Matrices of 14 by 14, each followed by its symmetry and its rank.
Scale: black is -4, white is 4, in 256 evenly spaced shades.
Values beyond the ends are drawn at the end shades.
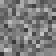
neither, full rank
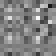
neither, rank two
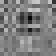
neither, rank two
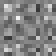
symmetric, rank two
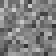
neither, full rank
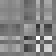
symmetric, rank one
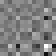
symmetric, rank two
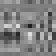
neither, rank two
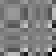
symmetric, rank one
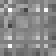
symmetric, rank two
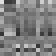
neither, rank two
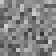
neither, full rank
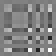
symmetric, rank one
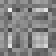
symmetric, rank two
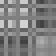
symmetric, rank one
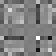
symmetric, rank two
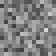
neither, full rank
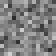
neither, full rank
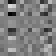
neither, rank two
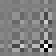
symmetric, rank one
